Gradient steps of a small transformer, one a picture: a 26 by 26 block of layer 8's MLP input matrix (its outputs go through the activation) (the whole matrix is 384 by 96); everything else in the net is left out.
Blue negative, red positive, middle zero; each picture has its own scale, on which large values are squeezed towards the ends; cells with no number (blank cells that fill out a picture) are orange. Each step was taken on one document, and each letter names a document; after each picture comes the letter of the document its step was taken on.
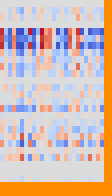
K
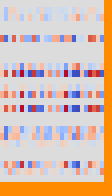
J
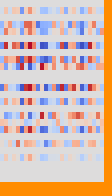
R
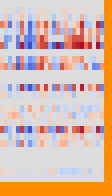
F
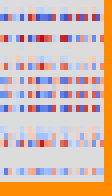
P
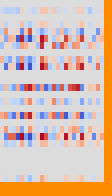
R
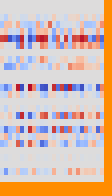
F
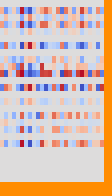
R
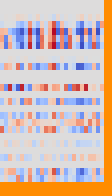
F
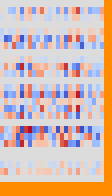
J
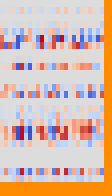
F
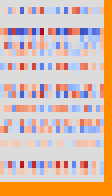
K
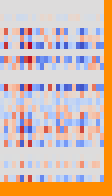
R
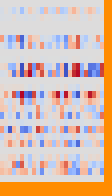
J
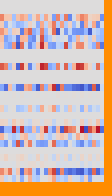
F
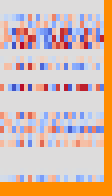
F
